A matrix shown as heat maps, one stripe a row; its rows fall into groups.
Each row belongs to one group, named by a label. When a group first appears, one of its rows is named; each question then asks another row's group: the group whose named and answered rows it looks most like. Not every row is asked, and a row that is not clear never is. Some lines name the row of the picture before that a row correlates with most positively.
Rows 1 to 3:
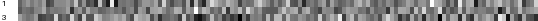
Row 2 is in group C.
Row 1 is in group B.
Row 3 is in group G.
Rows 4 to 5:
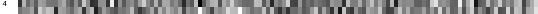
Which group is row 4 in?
B
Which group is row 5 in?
C
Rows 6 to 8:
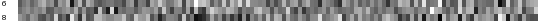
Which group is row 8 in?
G
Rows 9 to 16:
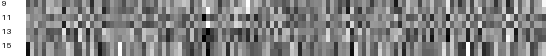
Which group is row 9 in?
C
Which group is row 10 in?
C
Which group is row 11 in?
G
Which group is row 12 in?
C
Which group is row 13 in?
G
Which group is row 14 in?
G
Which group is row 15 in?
B
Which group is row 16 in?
B
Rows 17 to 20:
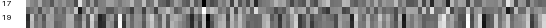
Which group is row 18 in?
C
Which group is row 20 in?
B
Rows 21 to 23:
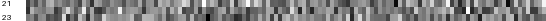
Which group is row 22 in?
B
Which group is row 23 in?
G
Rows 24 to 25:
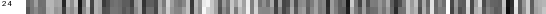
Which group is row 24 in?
C
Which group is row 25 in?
C
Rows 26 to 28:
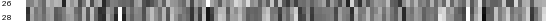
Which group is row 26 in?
C
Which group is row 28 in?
B
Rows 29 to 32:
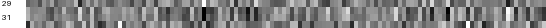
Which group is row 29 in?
C
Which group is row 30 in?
G
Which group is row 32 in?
B
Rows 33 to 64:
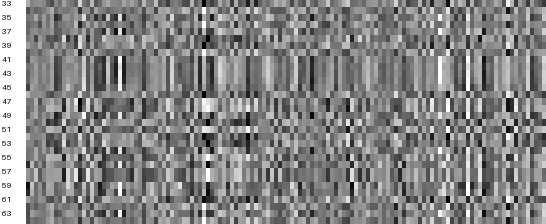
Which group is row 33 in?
G
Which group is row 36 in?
C
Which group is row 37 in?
B
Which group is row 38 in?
G
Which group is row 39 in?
G
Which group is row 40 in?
C
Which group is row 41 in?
B
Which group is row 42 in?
B
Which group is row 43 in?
B
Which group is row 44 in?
B
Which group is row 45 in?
B
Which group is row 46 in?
G
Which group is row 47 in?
C
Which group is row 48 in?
C
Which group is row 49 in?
B
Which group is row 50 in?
G
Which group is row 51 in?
C
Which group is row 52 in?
G
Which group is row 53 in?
G
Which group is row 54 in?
B
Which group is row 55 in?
C
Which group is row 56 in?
B
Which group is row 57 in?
C
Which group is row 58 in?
C
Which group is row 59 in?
B
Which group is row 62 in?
C
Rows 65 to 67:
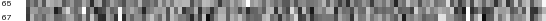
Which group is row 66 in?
B
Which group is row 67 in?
B
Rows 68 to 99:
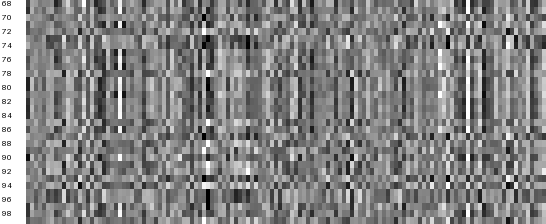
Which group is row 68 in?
B
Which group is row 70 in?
G
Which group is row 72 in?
C
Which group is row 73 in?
G
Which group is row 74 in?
G
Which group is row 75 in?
B
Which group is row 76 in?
B
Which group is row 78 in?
C
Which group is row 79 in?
B
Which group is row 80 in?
B
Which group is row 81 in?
B
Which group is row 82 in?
B
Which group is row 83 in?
B
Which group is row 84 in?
B
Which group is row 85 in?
C
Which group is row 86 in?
B
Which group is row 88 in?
C
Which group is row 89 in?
C
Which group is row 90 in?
B
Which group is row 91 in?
C
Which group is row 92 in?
C
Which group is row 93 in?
G
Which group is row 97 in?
B
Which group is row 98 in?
B
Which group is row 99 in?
C
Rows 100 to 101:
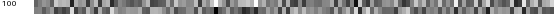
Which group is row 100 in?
C
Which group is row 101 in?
G
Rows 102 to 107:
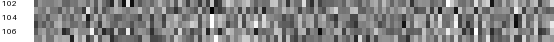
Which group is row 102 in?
B
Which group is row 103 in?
G
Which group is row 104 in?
C
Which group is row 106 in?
B
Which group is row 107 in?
C
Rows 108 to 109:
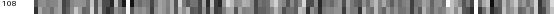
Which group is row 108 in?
B
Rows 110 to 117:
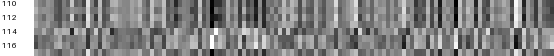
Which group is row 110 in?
G
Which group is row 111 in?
G
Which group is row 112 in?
G
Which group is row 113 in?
G
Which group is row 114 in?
C
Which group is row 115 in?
C
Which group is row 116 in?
C
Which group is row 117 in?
G
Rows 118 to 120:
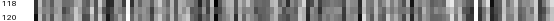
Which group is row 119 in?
B
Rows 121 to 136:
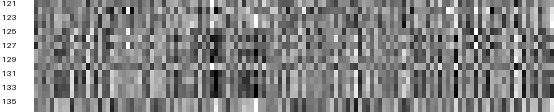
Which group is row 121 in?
C
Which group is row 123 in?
C
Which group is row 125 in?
B
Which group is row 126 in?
G
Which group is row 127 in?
B
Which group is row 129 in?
G
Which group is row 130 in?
C
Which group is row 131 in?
G
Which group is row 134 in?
G
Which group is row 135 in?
C
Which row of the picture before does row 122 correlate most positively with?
118
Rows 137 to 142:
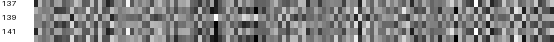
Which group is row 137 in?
B
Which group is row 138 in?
G
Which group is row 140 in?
G
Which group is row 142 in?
G
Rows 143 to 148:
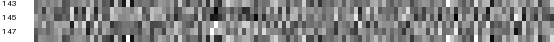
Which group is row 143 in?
B
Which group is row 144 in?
G
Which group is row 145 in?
G
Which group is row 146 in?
C
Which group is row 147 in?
C
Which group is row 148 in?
B
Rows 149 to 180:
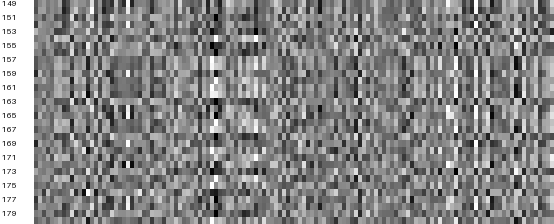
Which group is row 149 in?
B
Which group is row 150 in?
B
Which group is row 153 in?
G
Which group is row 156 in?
G
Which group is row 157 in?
C
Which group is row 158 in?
C
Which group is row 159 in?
B
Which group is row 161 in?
C
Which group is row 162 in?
C
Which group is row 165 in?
B
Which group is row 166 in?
C
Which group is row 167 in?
C
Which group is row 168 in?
G
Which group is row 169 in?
B
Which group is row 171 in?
C
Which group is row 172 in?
B
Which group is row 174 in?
C
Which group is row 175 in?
C
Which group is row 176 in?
G
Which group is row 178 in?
B
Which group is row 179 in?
G
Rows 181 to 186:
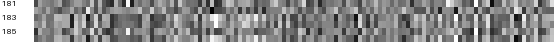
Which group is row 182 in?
G
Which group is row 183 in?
C
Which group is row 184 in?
C
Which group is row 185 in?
B
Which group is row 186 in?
C
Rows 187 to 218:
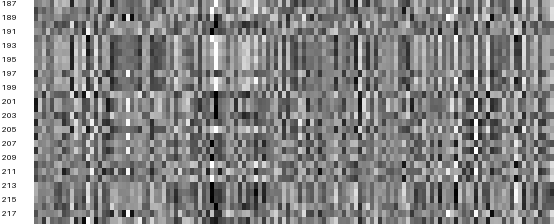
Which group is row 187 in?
C
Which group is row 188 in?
C
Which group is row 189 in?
B
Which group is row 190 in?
G
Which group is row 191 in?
G
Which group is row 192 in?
C
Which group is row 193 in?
C
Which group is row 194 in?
C
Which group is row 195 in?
C
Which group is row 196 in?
C
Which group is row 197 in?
B
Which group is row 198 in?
C
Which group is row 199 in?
C
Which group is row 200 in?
G
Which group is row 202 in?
B
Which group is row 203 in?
G
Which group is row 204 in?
B
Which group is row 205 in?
C
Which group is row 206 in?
B
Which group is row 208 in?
B
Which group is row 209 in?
G
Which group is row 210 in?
C
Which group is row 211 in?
B
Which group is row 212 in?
C
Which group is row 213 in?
G
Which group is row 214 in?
G
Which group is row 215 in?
G
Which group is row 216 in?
G
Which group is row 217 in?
B
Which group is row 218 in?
G
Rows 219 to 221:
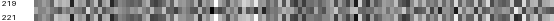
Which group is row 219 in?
C
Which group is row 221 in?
C
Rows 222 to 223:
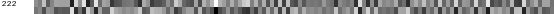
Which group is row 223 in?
G
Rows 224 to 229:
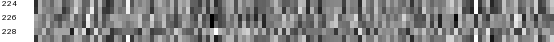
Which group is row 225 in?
B
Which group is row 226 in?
G
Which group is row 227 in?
G
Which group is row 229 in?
B
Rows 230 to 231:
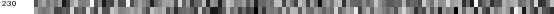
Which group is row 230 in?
B
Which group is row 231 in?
G
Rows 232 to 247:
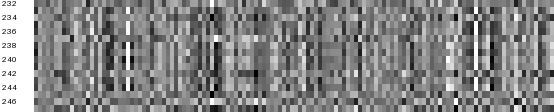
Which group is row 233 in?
B
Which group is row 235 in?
B
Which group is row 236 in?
B
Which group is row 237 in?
C
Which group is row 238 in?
B
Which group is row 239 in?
B
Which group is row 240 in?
B
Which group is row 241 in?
B
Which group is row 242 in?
G
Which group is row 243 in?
B
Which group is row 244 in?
B
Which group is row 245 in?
G
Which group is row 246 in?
C
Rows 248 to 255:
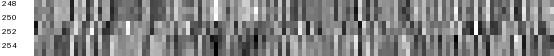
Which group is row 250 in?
C
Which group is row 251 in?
B
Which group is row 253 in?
G
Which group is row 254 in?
G
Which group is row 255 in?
G
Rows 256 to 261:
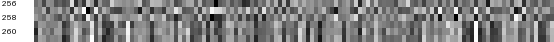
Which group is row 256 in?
G
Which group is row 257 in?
C
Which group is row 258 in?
G
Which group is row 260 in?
B
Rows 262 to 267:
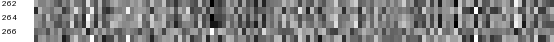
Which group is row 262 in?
G
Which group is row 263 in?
B
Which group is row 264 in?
G
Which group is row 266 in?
C
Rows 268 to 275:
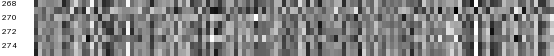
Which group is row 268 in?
B
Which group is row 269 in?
G
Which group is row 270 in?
C
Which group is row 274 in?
B
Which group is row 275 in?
B
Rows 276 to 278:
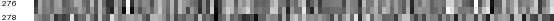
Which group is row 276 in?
B
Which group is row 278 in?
G
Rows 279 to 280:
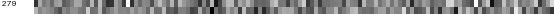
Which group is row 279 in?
B
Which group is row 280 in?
G
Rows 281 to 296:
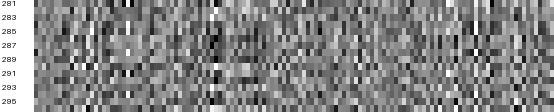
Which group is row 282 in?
C
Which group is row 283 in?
C
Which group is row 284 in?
B
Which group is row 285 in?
B
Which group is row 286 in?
G
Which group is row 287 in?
G
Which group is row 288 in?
B
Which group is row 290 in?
C
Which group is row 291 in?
B
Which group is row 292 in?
G
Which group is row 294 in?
B
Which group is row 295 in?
G
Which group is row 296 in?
C
